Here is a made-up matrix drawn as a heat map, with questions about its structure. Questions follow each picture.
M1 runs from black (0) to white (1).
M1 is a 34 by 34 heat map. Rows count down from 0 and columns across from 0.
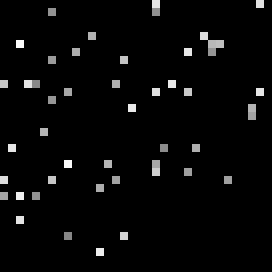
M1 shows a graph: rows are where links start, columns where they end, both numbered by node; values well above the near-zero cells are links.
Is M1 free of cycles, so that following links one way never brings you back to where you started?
no
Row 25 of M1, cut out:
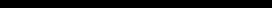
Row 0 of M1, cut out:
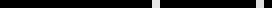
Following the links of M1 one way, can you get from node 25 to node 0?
no
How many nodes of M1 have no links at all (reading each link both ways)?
3
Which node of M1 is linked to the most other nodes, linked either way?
node 6
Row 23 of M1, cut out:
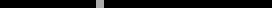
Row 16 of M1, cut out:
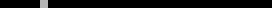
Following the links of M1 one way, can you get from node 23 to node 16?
no
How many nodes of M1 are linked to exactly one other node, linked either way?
4
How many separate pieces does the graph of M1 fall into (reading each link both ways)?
4
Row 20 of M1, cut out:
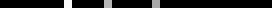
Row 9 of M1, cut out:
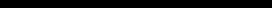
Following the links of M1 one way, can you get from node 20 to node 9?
yes
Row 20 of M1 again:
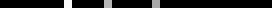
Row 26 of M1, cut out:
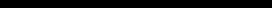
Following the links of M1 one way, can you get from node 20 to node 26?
yes
